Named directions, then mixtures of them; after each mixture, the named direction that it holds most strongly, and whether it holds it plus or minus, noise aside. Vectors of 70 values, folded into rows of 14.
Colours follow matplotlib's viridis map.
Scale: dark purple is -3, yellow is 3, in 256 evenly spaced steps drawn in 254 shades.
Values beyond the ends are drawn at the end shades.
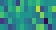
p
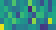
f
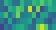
f, minus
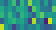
f, plus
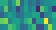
p, minus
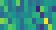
p, minus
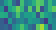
p, plus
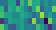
p, plus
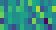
p, plus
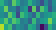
f, plus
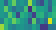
f, plus
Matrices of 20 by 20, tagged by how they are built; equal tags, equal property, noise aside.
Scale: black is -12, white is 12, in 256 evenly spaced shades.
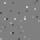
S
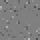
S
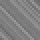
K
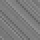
K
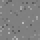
S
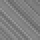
K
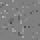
S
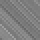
K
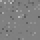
S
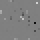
S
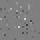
S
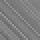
K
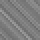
K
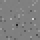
S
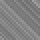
K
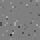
S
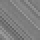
K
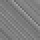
K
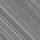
K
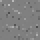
S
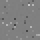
S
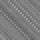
K
